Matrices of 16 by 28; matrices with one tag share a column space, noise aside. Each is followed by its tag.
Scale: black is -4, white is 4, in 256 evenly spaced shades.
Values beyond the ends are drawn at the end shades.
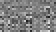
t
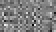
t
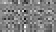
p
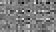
p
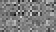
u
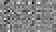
p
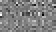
u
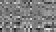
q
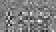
t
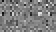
u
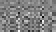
t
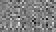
q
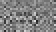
t
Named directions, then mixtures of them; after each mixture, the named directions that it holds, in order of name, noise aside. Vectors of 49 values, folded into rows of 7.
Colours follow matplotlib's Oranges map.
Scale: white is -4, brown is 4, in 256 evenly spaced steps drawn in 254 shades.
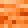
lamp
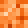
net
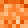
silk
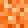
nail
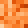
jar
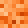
lamp, silk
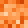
net, silk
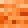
lamp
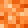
jar, nail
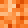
jar, net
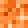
net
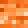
lamp, net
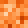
net, silk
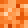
net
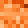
jar, silk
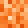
nail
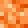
jar, nail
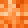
jar, net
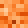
lamp, silk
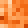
jar, lamp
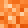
jar, nail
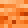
lamp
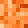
jar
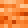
lamp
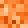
lamp, silk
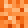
nail, net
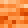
lamp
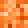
net
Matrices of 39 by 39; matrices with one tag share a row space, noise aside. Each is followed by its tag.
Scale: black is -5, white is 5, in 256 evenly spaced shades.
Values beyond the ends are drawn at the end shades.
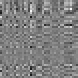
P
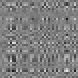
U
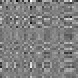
P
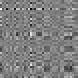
P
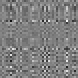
U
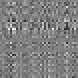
U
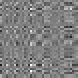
P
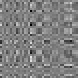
P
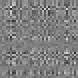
U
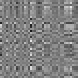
P
